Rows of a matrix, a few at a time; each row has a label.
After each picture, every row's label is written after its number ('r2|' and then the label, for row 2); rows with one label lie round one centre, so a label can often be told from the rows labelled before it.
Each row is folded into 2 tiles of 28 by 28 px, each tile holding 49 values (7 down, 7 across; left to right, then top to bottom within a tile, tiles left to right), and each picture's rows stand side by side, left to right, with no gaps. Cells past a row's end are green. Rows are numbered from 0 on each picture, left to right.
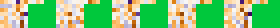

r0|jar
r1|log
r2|jar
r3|log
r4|jar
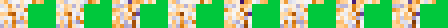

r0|log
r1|log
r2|jar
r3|log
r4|jar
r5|log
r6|jar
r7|jar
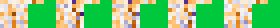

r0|log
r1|jar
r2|jar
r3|jar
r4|log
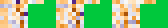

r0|jar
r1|jar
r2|log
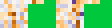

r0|log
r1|jar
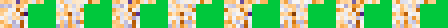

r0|jar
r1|log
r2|jar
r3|log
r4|jar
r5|log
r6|jar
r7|log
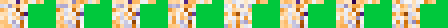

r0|jar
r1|jar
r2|jar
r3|jar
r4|log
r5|jar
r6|jar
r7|log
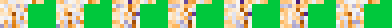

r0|log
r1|log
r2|jar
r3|jar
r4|jar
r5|jar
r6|log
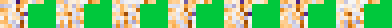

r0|jar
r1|log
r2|log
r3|jar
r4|jar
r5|jar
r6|log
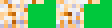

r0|log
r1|log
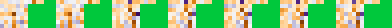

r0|log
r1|log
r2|jar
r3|jar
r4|jar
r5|jar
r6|jar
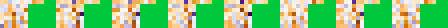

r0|log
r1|jar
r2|jar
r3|jar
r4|jar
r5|log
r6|jar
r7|log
